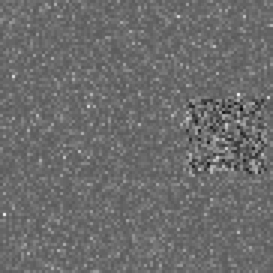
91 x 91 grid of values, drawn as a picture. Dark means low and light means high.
Roughest part: middle right. Odd rows or columns: none. Grain: fine. Slope: none. Histogram: skewed, a long tail of high values. Stripes: none. Odd patch: rougher, in the middle right.
